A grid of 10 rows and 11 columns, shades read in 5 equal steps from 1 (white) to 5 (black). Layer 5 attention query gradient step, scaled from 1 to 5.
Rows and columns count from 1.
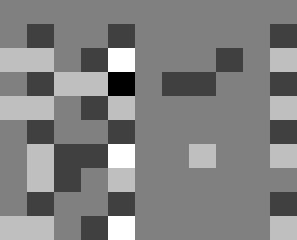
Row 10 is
2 2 3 4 1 3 3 3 3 3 2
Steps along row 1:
same same same same same same same same same same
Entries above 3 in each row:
0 3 2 5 1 3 2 1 3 1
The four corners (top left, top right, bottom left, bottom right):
3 3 2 2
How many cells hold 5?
1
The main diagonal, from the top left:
3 4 3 2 2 3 3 3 3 3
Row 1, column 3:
3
